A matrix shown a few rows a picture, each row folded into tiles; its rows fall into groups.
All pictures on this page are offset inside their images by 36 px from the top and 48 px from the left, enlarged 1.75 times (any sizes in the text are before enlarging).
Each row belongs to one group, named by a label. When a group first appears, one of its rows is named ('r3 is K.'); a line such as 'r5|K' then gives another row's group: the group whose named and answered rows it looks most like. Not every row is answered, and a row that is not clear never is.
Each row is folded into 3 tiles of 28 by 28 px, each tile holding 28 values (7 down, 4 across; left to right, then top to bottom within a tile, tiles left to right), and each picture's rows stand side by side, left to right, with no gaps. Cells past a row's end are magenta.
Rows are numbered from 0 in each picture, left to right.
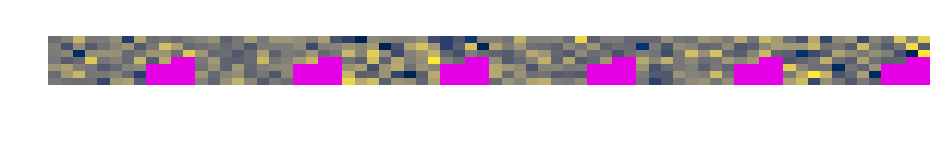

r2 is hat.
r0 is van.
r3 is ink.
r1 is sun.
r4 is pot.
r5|van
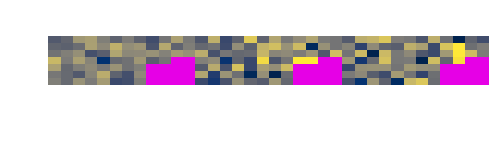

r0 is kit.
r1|sun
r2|van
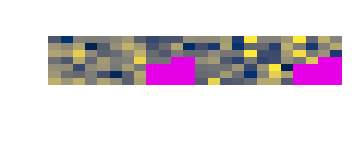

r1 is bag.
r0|hat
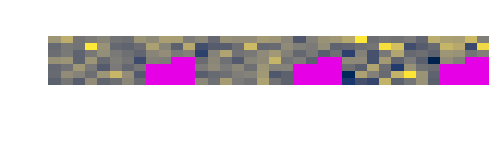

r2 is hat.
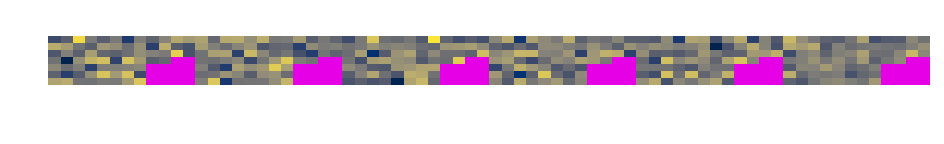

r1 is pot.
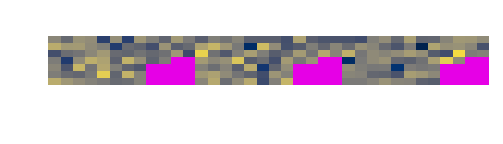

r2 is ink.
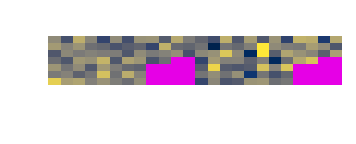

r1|sun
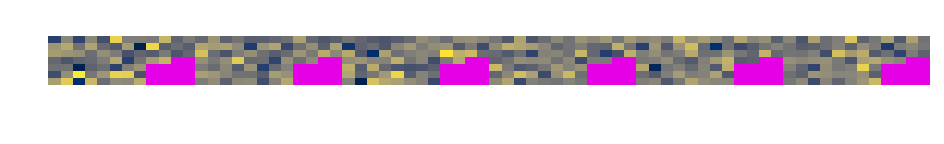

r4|pot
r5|pot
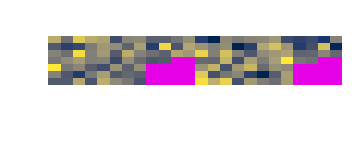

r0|kit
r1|hat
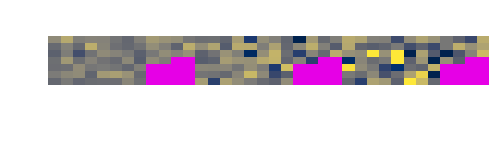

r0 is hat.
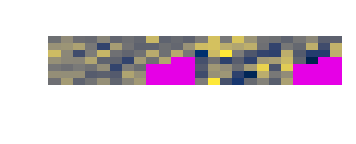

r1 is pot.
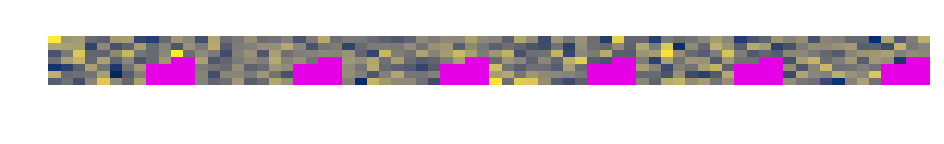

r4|hat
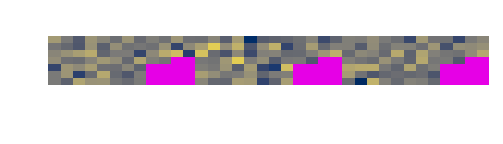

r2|kit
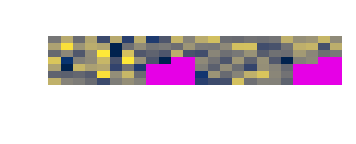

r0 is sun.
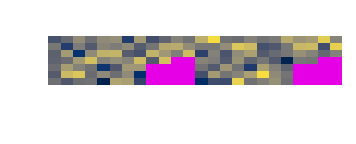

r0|van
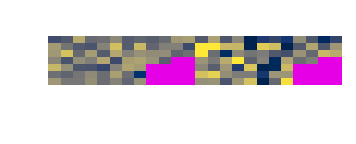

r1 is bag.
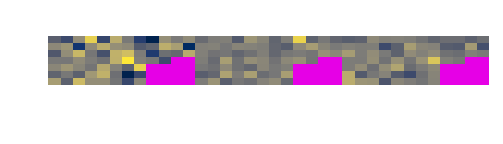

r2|hat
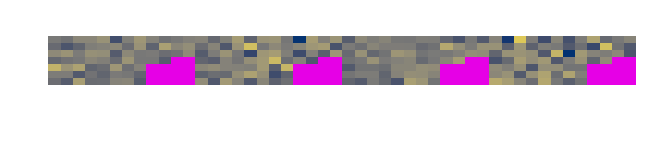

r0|kit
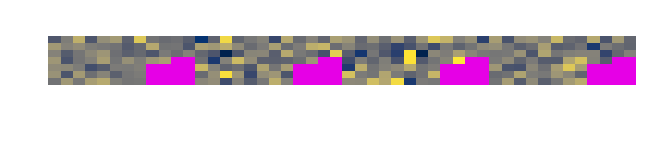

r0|ink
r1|van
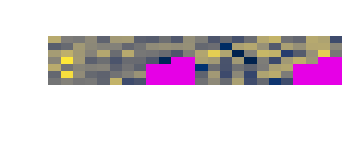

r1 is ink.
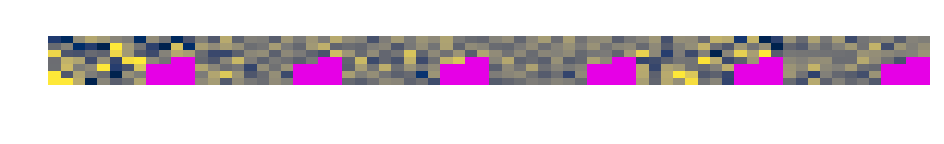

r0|hat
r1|van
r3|sun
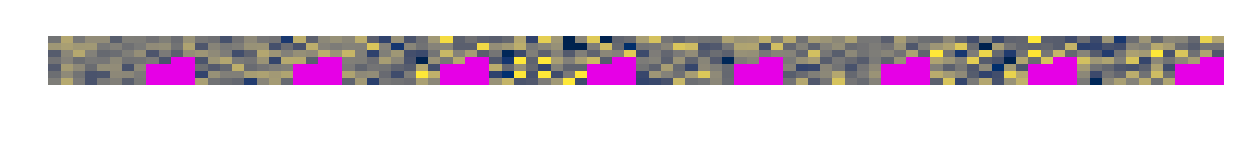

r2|bag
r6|bag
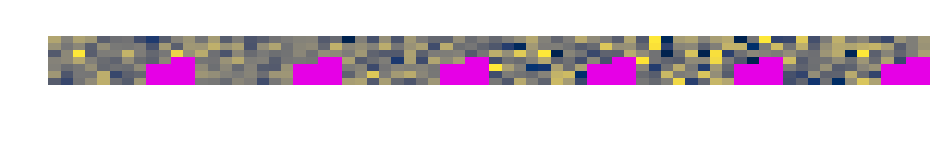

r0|kit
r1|bag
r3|kit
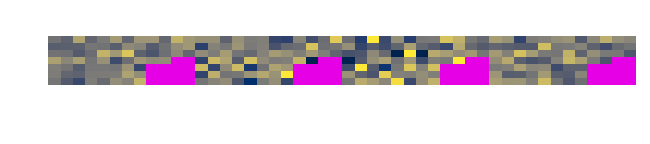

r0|pot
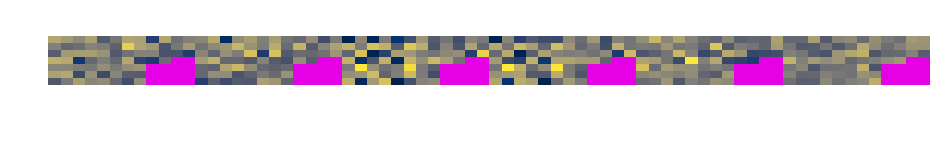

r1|sun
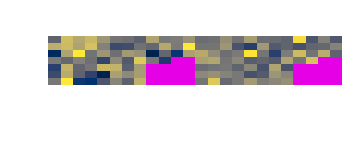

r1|bag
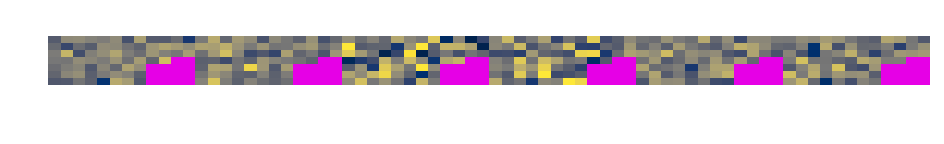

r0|van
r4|ink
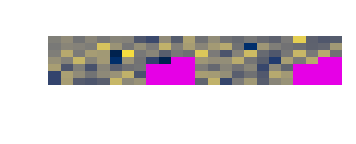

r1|bag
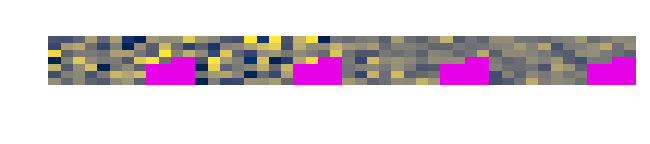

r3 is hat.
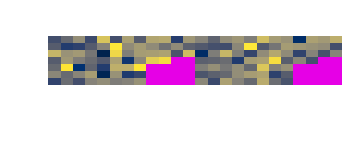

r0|sun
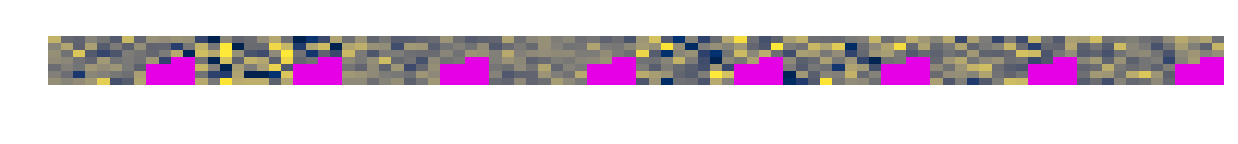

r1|hat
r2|bag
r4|bag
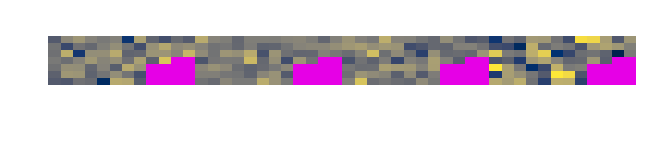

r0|van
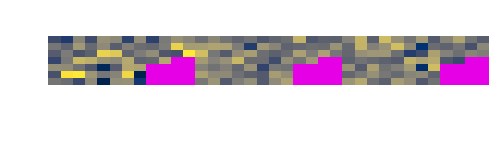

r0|van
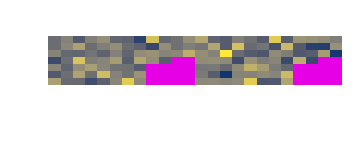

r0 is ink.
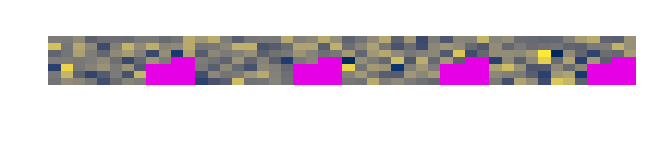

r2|ink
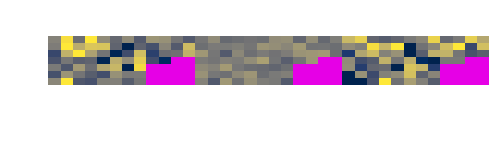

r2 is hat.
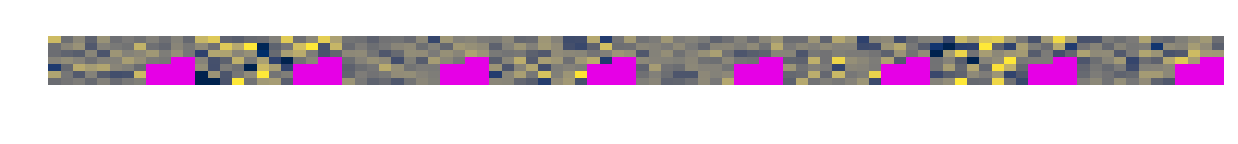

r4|pot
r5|ink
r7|ink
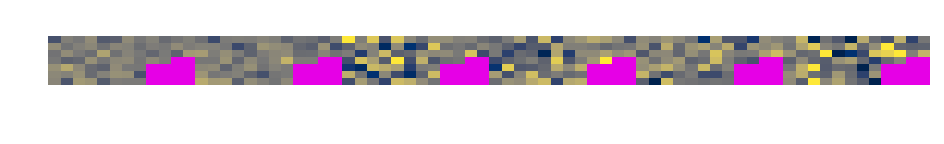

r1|hat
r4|kit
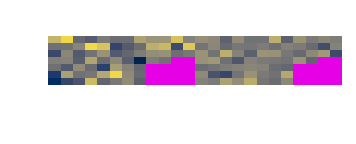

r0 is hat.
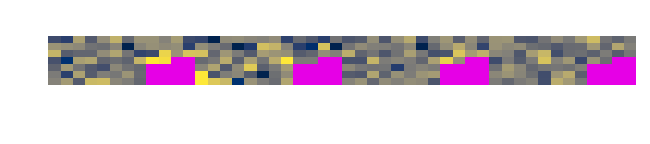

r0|ink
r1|hat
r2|ink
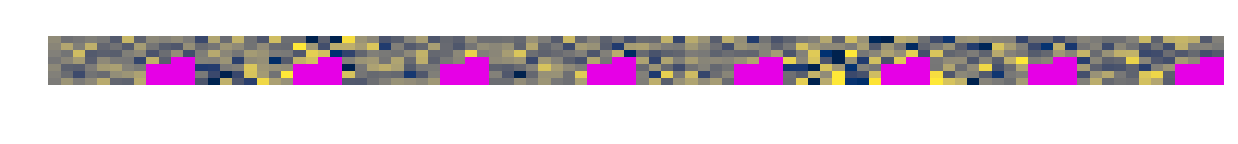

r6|hat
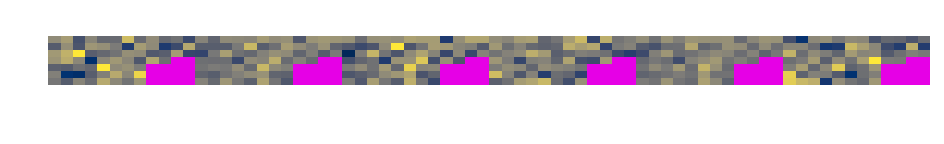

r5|hat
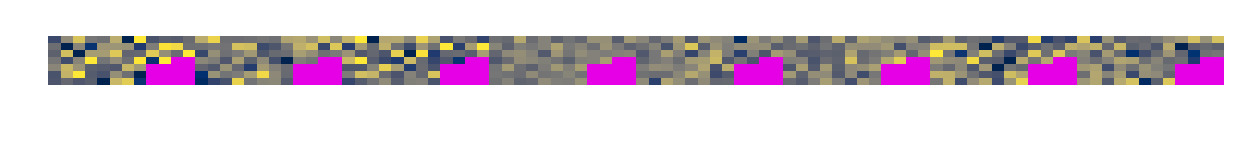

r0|van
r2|sun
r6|bag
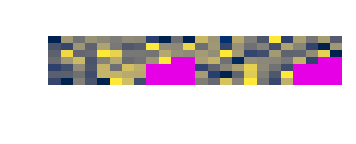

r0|van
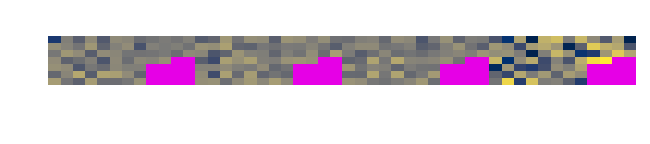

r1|ink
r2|ink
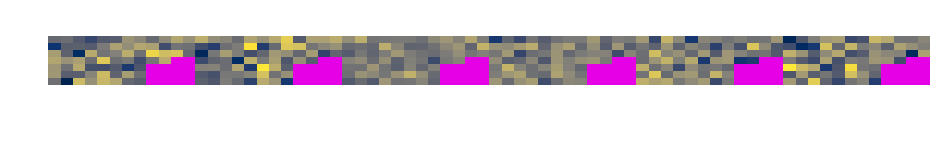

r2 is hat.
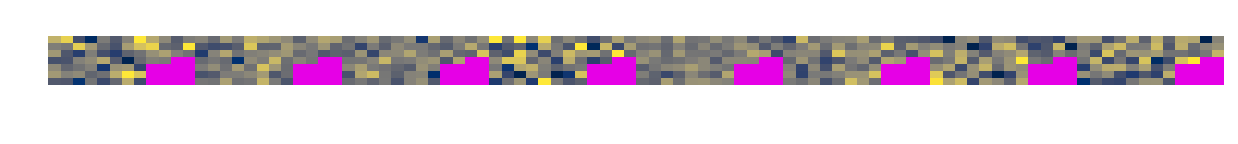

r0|bag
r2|van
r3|kit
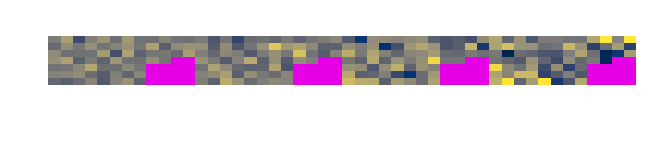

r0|sun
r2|hat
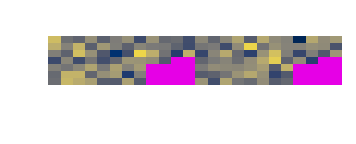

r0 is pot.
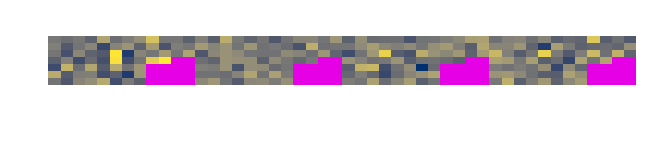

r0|sun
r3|bag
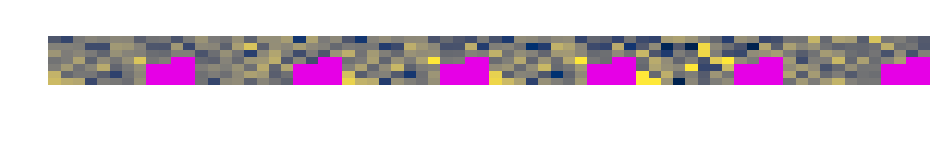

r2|hat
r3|hat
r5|ink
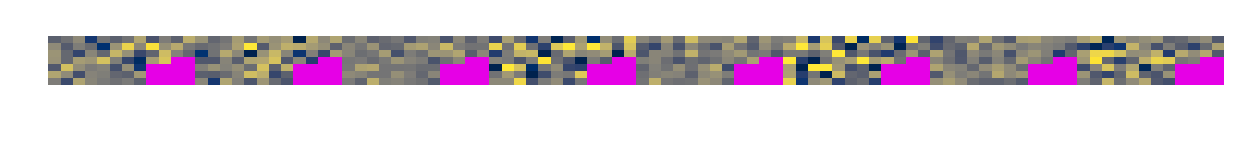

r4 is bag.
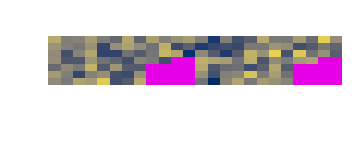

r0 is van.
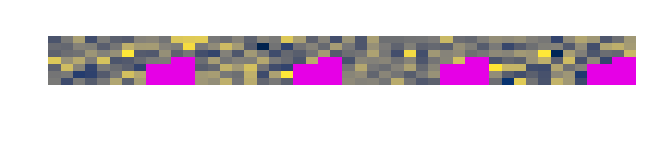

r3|kit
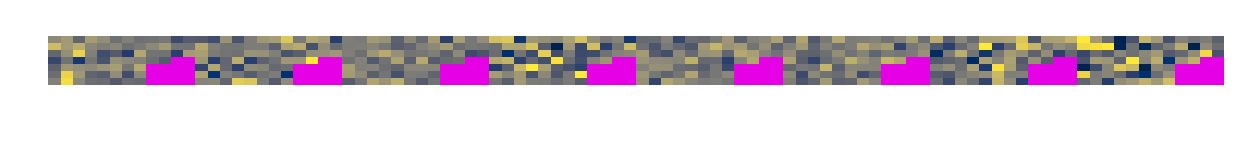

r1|ink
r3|sun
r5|sun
